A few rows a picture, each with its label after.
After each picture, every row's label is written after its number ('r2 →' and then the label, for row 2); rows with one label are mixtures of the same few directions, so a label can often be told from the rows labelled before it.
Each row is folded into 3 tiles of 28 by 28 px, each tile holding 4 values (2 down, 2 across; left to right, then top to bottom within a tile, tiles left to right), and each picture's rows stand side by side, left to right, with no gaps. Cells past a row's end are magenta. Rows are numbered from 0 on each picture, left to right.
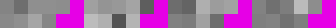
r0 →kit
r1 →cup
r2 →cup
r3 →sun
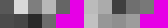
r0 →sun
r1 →cup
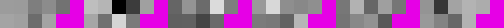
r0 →cup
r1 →cup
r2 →sun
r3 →kit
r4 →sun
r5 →sun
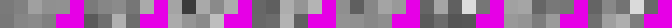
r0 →cup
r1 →cup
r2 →sun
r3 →cup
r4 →sun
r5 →sun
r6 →cup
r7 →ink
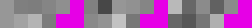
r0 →sun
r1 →kit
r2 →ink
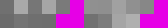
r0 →sun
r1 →kit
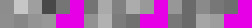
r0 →sun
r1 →ink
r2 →ink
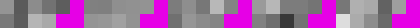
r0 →ink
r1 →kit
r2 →ink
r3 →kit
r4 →ink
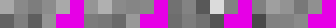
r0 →ink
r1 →kit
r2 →sun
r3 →cup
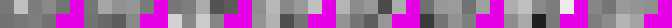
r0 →sun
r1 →sun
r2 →ink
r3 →ink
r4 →ink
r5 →cup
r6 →ink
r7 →kit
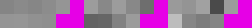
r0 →kit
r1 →kit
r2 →ink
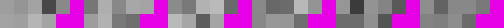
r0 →sun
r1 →ink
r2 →cup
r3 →sun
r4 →kit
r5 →kit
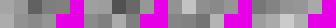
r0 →cup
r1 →cup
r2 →kit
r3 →kit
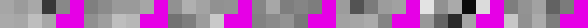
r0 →sun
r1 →kit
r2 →kit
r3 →sun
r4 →sun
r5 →ink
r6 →ink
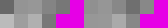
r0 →ink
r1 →sun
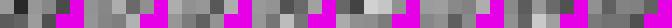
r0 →kit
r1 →sun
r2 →ink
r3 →cup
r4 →cup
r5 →ink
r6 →ink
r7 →kit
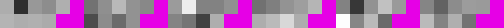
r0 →sun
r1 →cup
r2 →kit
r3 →kit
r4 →cup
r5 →cup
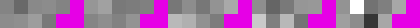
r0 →kit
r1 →cup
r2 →kit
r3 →cup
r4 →kit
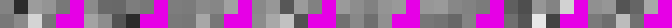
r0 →kit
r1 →kit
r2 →cup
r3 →sun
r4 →ink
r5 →kit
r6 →cup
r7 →cup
